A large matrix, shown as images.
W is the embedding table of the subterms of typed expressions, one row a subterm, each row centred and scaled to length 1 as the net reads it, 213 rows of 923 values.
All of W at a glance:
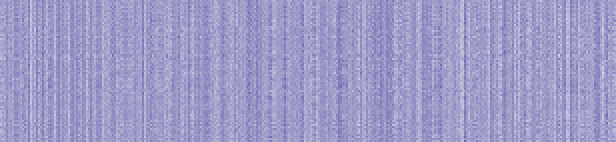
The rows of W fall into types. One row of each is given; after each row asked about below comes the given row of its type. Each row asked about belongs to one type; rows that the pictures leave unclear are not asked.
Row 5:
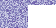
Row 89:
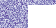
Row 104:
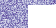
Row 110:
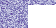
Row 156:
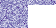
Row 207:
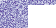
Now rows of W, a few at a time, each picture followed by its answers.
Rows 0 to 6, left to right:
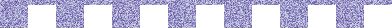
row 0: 156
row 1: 110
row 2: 156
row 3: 207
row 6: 5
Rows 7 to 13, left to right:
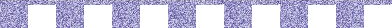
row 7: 110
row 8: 207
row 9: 156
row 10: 104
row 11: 156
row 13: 207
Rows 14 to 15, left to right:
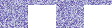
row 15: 156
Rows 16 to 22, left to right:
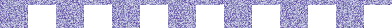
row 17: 104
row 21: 156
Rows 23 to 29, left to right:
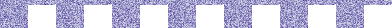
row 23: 89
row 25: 110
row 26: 207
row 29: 110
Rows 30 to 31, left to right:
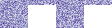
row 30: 207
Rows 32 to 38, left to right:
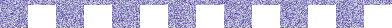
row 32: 110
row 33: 104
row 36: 156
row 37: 156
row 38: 207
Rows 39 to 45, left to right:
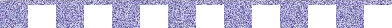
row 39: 89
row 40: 5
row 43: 89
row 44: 89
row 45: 89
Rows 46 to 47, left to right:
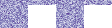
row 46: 89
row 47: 110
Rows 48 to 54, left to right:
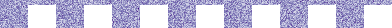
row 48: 89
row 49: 104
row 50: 5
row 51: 207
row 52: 207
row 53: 156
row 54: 110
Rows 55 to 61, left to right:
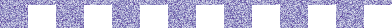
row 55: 5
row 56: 110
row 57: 89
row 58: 104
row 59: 104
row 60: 89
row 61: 156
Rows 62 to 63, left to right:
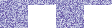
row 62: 207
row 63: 89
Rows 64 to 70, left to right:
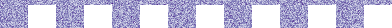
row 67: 110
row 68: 89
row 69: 89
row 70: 156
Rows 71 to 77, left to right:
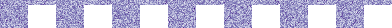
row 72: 89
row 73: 104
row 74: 5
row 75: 156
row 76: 207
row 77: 156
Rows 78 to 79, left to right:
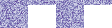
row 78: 156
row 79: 207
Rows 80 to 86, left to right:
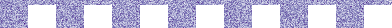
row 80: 156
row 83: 207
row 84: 207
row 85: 104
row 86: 110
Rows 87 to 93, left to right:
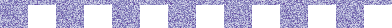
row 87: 104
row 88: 104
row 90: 110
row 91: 5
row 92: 104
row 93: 89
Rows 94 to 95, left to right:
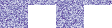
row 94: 110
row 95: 156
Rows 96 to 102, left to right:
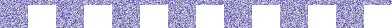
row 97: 156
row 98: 104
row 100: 207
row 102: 89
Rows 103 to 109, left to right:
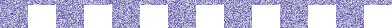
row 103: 110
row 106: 207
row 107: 5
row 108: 156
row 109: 110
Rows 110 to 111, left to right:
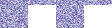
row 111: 89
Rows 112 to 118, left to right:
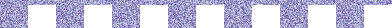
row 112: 156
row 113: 104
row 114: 5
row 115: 104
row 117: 89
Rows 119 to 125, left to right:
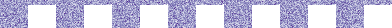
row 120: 207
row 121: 104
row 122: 89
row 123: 5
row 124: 5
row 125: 156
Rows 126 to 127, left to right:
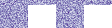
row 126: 104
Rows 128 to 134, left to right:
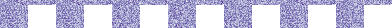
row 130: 89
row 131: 104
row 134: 207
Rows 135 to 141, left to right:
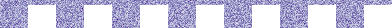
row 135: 156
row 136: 5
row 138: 156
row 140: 156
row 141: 89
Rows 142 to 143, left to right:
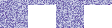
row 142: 207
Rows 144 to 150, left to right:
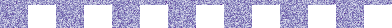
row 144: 104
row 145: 104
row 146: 156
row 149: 104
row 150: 207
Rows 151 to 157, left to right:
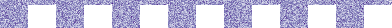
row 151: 89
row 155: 207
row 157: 110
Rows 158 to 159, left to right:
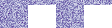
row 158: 207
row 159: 207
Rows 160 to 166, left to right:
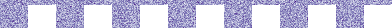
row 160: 89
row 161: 110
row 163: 207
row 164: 110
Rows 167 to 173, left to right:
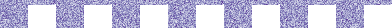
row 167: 104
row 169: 104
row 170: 104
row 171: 89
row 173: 89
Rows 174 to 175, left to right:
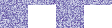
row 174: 104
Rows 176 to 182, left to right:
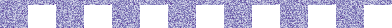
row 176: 207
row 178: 89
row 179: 110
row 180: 104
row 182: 89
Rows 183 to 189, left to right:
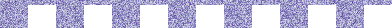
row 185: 104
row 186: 89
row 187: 104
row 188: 104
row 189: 156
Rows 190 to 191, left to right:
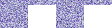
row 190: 110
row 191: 5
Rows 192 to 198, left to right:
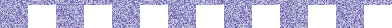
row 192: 89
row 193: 104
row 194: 89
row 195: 104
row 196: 89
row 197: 207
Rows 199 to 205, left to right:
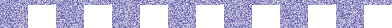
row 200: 89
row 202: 89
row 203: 207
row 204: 104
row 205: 104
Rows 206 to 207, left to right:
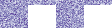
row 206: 110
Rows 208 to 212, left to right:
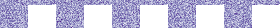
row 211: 207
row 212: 110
